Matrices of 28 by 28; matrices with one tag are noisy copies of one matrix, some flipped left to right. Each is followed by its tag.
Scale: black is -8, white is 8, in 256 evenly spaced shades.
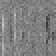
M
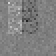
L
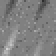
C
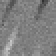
C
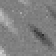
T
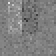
L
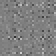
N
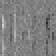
M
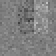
L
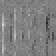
M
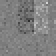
L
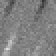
C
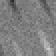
C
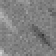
T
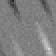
C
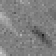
T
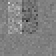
L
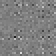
N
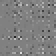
N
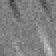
C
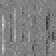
M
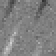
C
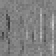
M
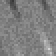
C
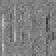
M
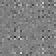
N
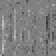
M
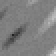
T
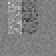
L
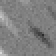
T
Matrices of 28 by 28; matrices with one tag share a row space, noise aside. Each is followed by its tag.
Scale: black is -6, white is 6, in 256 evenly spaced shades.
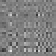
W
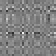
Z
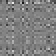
Z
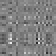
W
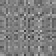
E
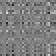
Z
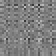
E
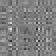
W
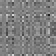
Z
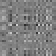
W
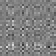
Z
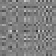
W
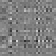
W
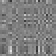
W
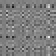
Z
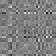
W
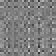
E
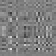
W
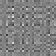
Z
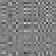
W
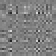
W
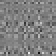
E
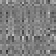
Z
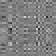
W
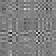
W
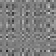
Z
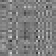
W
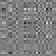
W
